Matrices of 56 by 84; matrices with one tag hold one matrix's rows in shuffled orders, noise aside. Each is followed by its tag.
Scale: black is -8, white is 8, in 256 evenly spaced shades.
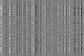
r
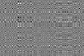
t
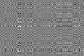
t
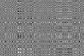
t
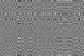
t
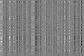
r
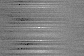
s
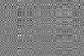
t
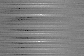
s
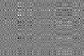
t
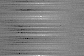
s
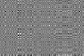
t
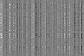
r
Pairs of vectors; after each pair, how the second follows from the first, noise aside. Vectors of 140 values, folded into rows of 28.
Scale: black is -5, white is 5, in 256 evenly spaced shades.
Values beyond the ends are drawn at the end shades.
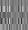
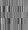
sign-scrambled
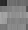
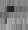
wrapped around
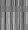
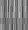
reversed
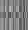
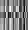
scaled up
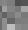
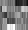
scaled up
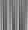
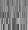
sign-scrambled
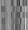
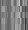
negated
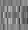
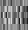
scaled up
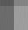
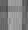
wrapped around
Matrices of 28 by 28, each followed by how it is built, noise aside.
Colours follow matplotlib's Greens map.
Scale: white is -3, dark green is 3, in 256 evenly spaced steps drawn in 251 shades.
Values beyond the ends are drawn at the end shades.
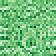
low rank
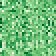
low rank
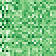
low rank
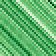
Toeplitz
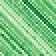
Toeplitz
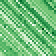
Toeplitz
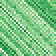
Toeplitz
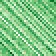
Toeplitz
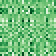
low rank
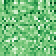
low rank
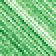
Toeplitz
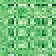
low rank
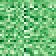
low rank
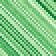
Toeplitz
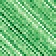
Toeplitz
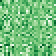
low rank
